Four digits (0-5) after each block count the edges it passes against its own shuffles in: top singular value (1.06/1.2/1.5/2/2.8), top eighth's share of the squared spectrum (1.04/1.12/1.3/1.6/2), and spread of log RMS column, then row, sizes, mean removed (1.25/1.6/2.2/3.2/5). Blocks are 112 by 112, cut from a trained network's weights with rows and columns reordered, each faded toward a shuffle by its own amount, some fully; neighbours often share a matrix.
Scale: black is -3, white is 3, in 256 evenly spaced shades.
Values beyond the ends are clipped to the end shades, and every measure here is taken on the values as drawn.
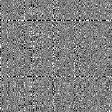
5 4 4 2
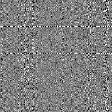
4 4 4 2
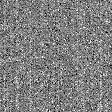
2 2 0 1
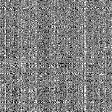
4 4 2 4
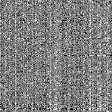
4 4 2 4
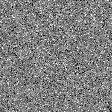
0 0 0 0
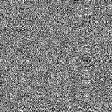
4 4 2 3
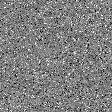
0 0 0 0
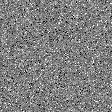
0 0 0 0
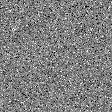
0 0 0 0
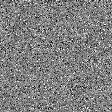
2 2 0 2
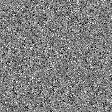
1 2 0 2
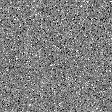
1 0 0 0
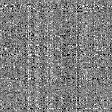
4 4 1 4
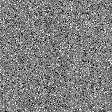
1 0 0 0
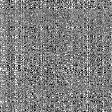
4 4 2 4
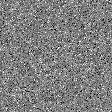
0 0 0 0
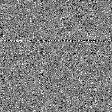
3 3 2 1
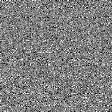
2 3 0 3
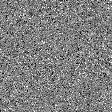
1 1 0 1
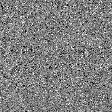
2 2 0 2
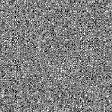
3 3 2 2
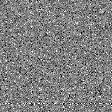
3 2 2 1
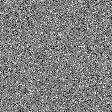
2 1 0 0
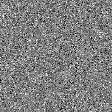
2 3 1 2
